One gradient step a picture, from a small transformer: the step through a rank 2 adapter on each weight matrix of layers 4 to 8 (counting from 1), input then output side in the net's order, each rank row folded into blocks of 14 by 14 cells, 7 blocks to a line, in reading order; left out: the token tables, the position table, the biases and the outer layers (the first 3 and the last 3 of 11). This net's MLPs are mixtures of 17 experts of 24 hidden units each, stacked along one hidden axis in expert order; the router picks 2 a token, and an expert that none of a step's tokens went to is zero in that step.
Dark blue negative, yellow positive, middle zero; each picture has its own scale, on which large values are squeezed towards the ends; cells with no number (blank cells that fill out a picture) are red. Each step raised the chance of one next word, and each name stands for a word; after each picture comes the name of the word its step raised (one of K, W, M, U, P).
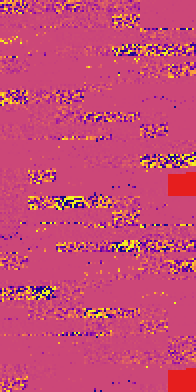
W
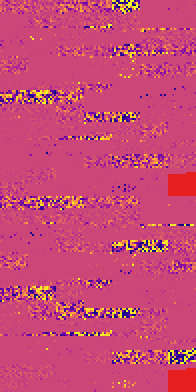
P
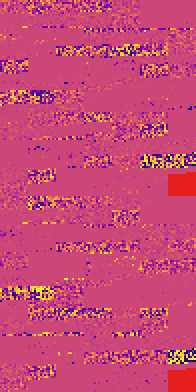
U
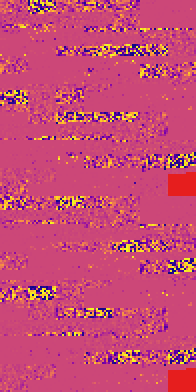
W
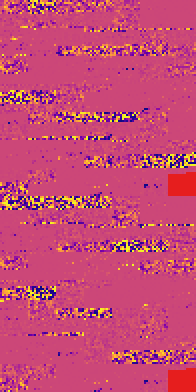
W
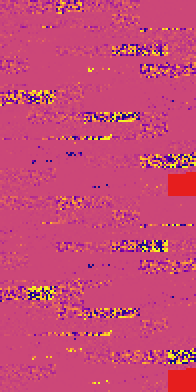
P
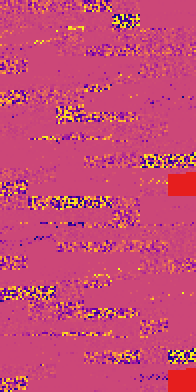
U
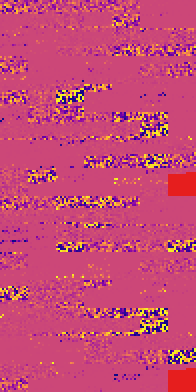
U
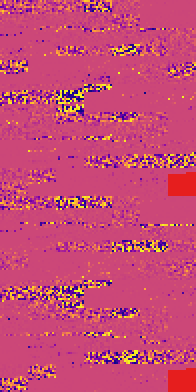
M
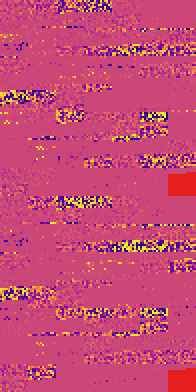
M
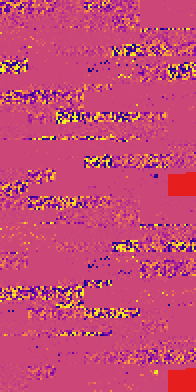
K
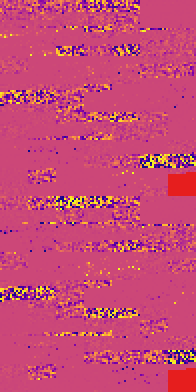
U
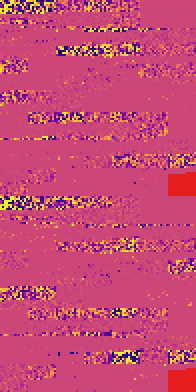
K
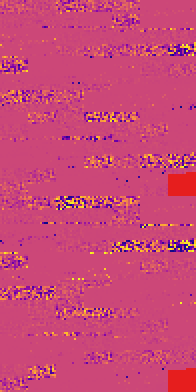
W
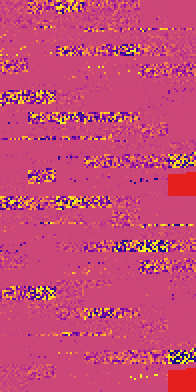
P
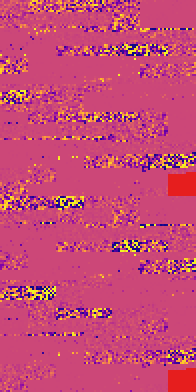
W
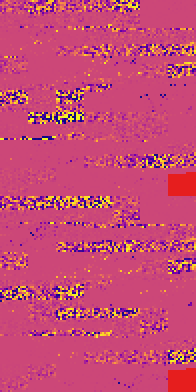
U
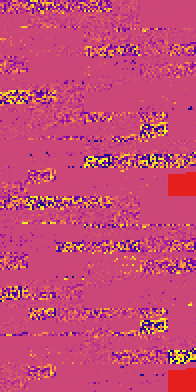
U
